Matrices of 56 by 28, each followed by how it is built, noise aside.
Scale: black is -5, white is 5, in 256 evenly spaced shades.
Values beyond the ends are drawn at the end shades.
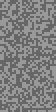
noise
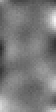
smooth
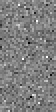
noise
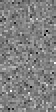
noise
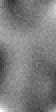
smooth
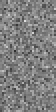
noise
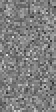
noise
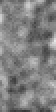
smooth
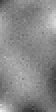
smooth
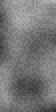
smooth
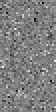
noise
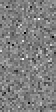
noise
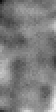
smooth
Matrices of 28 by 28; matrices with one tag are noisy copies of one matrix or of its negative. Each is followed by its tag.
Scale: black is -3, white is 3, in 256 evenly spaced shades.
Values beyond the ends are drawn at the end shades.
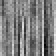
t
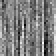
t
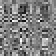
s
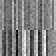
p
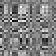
s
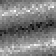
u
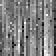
t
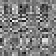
s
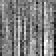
t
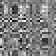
s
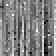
t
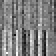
p
